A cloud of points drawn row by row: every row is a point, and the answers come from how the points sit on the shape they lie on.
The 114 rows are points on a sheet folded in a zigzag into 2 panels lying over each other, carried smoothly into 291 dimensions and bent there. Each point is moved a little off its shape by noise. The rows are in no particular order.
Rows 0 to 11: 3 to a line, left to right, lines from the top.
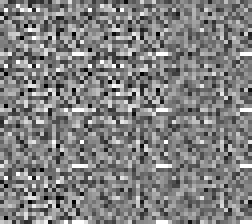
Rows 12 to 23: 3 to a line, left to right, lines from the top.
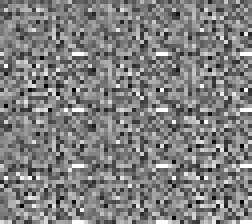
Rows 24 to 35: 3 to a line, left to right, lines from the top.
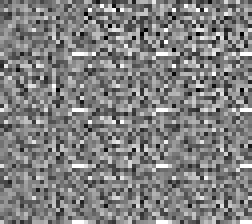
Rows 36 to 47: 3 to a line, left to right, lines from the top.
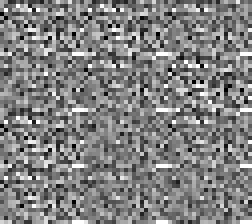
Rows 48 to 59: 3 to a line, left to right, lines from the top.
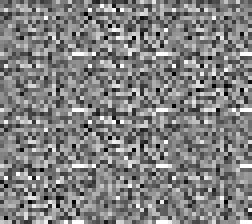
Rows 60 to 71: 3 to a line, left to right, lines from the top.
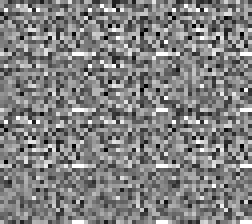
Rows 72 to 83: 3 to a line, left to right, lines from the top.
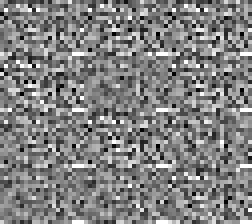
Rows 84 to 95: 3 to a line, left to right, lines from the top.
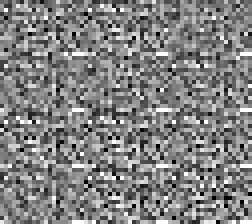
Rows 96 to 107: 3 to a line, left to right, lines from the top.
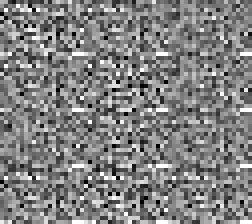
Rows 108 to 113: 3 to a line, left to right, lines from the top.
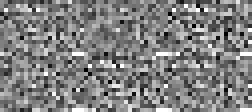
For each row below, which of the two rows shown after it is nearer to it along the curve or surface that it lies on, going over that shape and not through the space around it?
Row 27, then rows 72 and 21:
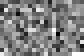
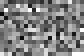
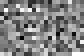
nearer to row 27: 21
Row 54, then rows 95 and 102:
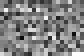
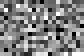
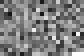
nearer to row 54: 95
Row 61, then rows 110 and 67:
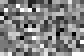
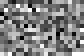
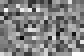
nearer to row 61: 67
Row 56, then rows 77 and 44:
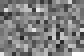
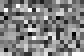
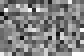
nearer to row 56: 44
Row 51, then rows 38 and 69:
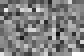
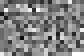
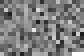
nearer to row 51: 38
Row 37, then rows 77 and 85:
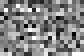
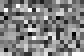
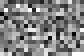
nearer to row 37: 77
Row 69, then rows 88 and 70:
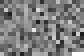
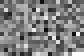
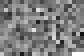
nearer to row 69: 88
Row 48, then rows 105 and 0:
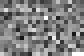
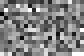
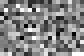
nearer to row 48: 0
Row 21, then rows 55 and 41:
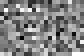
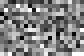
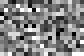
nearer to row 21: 41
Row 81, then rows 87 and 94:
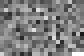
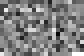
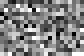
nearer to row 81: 87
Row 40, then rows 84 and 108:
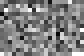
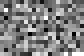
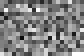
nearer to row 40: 108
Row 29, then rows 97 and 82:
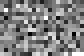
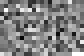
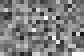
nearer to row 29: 82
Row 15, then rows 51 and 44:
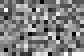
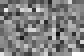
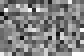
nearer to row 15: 44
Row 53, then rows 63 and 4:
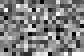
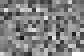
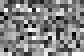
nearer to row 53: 4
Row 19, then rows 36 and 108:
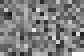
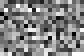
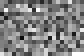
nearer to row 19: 108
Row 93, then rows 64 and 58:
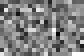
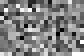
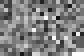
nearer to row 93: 64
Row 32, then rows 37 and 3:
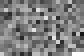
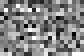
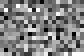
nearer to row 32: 37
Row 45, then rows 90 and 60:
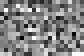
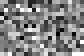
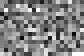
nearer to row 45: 90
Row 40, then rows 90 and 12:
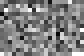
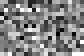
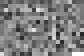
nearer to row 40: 90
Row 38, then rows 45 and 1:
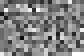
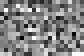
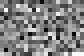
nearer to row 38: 1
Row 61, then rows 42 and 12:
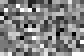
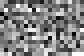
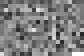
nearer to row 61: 42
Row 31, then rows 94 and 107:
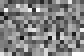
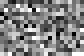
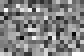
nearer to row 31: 94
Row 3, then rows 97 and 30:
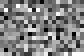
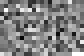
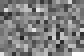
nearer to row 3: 30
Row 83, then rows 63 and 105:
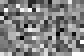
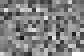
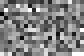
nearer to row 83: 63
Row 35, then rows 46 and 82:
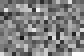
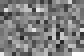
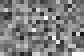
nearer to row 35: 46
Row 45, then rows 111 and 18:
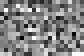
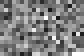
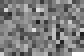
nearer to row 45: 111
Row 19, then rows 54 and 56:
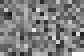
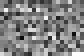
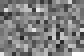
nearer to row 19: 56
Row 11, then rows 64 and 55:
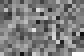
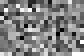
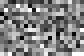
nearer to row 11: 64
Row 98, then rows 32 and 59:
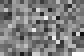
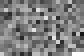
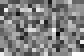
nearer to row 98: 32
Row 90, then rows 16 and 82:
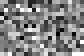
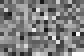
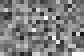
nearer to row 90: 82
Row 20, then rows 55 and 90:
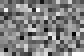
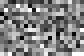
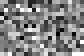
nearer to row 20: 55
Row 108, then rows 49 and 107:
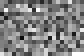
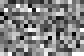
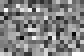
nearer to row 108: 49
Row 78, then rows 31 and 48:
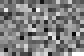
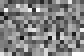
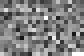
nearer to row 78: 31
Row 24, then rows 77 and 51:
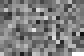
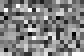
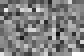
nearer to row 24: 51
